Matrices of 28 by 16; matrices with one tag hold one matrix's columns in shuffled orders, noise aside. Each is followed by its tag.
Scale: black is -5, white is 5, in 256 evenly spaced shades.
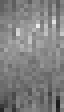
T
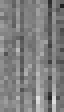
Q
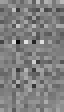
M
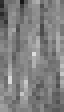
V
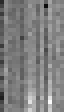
Q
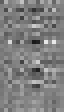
M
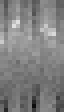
T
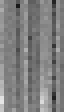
Q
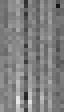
Q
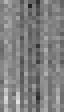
Q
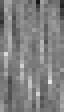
V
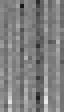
Q
